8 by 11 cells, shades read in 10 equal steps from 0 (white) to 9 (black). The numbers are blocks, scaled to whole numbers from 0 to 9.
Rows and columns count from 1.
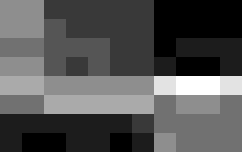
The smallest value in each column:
3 3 3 3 3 3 3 1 0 0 1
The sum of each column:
41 42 49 50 49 52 50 50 49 49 50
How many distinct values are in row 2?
4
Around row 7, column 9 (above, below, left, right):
4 5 5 5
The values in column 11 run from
1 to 9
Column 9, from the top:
9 9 8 9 0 4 5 5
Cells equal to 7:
15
